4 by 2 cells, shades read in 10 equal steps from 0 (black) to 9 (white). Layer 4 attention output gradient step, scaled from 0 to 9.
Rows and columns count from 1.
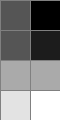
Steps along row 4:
up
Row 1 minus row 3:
-3 -6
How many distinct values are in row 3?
1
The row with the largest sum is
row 4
